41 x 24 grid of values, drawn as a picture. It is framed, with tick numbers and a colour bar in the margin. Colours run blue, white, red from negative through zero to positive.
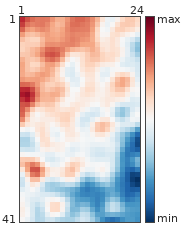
No lone cell stands out from its neighbours. The ninth with the lowest average is the bottom right. Values rise toward the top left. The field is mottled with small blotches.
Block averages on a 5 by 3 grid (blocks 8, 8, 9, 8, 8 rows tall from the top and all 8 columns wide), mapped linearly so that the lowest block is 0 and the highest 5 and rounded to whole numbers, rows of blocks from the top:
553
533
432
331
210
